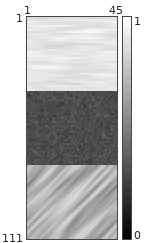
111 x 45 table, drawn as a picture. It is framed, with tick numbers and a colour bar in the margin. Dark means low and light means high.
The table splits into 3 rows of 1 panel. Panel 1,1: very high, streaked across, faint in contrast. Panel 2,1: low, fine-grained, faint in contrast. Panel 3,1: high, slanting up to the right.
